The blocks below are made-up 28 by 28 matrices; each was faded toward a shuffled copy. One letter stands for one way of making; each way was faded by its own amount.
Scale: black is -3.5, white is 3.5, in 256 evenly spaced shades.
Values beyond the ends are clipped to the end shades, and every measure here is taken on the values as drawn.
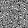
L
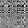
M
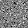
L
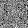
L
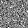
L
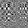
M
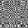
M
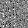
L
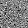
L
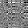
M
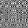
M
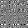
M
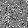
L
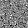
L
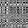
M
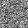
L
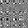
M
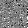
L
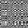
M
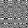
M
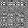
M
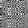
M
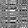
M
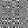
M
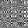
M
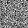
L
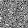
L
